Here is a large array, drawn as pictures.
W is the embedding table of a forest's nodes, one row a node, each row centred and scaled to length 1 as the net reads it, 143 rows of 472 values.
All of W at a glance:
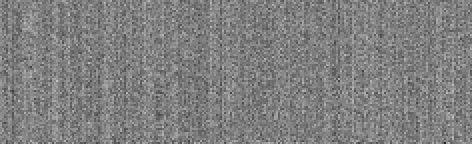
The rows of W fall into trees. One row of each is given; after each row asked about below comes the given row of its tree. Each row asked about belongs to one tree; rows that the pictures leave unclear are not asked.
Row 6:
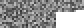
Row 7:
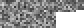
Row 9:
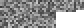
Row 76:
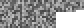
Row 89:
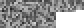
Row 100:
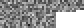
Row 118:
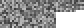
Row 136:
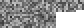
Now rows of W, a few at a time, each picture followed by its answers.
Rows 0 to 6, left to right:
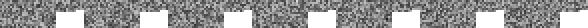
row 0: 76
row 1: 136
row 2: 136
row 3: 9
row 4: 89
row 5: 6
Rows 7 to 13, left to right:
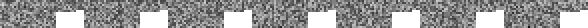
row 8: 89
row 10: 76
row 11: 100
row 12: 89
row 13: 9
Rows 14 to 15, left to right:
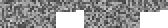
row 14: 7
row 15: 89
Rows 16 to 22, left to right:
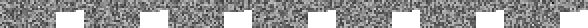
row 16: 6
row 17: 76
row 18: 7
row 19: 76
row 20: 9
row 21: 7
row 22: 76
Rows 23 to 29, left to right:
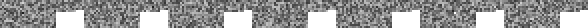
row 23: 6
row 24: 100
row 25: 7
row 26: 89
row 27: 7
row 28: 76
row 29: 7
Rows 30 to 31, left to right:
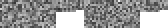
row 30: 76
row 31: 6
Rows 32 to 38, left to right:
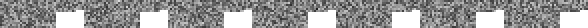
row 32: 136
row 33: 6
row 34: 89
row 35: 89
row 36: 100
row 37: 89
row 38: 9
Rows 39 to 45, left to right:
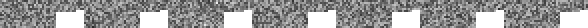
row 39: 100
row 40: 118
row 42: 118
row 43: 89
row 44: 136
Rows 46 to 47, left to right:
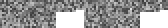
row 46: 89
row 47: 7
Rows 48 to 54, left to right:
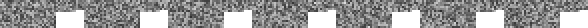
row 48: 7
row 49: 6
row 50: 89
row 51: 76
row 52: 136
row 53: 89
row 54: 6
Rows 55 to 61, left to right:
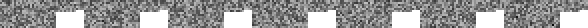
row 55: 7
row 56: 89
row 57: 89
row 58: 136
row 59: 9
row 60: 76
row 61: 6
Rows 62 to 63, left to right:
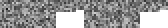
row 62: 7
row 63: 89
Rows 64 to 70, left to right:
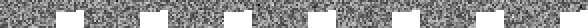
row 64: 9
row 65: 118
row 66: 100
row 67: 136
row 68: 89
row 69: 136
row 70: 118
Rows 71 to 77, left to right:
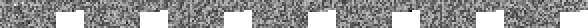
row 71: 7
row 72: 7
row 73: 76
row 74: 76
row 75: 7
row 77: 6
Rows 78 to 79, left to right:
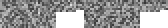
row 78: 100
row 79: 100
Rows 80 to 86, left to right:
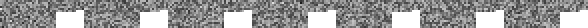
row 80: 9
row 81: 76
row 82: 6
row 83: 136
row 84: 136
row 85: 118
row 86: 76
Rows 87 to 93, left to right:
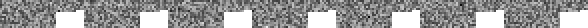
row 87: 118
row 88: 7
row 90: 100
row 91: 100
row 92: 118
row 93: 118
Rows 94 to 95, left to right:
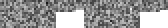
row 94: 89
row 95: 7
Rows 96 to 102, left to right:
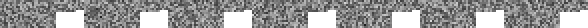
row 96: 9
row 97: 6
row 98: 100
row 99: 76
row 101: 118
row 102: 100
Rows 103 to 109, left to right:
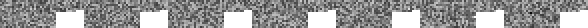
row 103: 76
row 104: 6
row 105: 100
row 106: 76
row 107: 9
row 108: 89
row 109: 136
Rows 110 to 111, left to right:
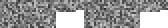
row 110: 9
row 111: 100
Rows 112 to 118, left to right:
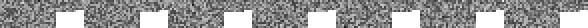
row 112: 6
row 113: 6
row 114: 118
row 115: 118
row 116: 118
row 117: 100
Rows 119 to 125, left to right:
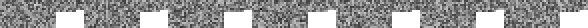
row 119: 100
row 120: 76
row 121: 6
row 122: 89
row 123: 7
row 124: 89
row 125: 118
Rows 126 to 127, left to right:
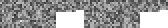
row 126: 76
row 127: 89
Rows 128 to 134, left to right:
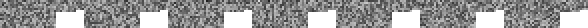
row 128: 100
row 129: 118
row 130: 100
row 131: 76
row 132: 89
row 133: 136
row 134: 76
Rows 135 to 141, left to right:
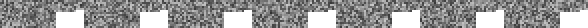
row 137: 118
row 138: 100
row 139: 118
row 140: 76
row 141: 76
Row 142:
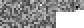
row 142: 6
